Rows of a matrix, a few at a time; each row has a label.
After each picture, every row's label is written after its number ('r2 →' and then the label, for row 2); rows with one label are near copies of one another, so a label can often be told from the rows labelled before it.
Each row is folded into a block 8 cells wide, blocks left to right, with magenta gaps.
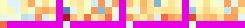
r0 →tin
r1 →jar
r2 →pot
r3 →jar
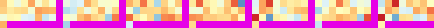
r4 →tin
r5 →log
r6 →pot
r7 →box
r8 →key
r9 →log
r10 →key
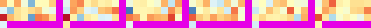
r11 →pot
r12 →key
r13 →jar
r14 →jar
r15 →log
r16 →key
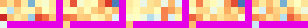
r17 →pot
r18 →box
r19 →tin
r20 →box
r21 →pot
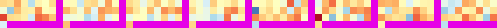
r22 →pot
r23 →tin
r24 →tin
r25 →tin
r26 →jar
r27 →key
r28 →pot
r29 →log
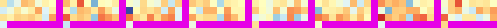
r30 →log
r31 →pot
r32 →jar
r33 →pot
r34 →tin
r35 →jar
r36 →pot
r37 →key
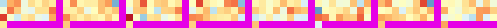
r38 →key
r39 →box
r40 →key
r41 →box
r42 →tin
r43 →jar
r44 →box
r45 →tin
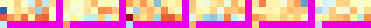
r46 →jar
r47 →tin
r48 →pot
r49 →tin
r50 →box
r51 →log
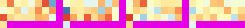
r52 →box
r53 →jar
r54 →key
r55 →log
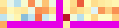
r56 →tin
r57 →key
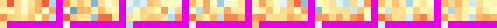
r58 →box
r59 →pot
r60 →log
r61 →pot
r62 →box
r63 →jar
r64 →pot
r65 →pot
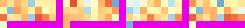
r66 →pot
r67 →box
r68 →log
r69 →pot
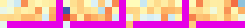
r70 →log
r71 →jar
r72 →tin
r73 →box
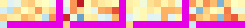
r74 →log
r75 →key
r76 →tin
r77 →pot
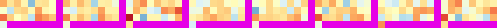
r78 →pot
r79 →pot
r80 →key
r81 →log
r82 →jar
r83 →pot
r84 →tin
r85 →key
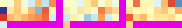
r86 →jar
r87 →tin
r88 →box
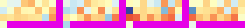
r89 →log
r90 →log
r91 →jar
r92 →jar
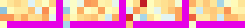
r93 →jar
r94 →log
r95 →key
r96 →pot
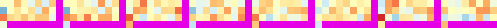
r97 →jar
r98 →jar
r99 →key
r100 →log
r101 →key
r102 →log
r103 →key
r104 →tin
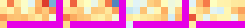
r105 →box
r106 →box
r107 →log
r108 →key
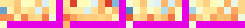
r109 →jar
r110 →box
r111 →jar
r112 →jar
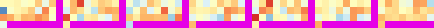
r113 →jar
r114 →key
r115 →log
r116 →tin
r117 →key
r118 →tin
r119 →box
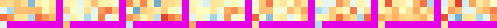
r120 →pot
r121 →tin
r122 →pot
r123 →tin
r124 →key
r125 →log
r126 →box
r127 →key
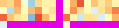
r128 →pot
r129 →key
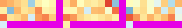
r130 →pot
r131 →box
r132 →jar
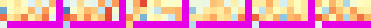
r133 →jar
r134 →jar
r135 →key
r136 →log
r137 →pot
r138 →pot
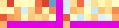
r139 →box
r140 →key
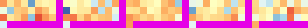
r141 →pot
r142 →jar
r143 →box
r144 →jar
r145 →tin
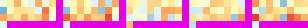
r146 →jar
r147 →jar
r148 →tin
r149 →log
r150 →pot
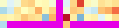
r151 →log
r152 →key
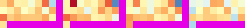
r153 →box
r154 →box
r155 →box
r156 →log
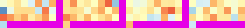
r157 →jar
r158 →box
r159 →tin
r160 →log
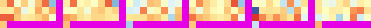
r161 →box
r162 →box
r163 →log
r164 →box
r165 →jar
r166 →tin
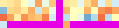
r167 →jar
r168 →tin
